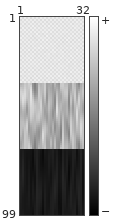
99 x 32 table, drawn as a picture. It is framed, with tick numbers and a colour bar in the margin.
It is made of 3 by 1 panels. Panel 1,1: very high, checkered, faint in contrast. Panel 2,1: high, streaked downward. Panel 3,1: very low, streaked downward, faint in contrast.
